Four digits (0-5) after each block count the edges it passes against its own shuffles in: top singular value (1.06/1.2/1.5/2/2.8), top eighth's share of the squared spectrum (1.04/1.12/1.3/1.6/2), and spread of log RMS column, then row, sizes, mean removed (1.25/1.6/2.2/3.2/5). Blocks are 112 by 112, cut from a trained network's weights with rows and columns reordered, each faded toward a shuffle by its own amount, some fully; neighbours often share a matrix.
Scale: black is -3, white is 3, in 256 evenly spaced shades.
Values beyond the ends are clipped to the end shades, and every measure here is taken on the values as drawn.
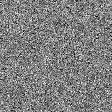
0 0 0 0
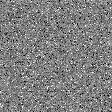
0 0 0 0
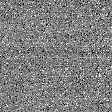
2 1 1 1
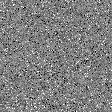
0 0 0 0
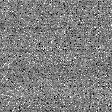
2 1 1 0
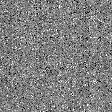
2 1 0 1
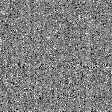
2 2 0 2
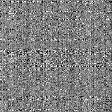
3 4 1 4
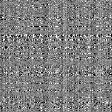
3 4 1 4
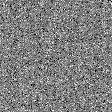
0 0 0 0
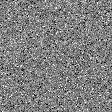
0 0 0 0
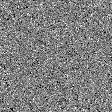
1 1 0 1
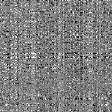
4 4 1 4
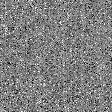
2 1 0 1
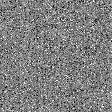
1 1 0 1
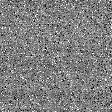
1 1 1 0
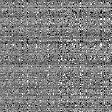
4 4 4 2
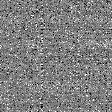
2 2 2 0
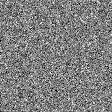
2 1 0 0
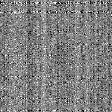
4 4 1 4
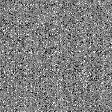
2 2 0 2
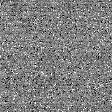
2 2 1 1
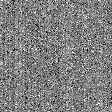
2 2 0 1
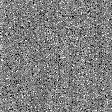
1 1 0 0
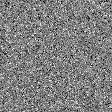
1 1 0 0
